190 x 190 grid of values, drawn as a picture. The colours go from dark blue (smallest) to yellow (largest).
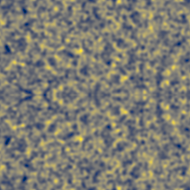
No seam splits the table. There are no lone odd cells. No regular stripes run through it. The histogram is bell-shaped. It is mirror symmetric from top to bottom. The field is mottled with small blotches.
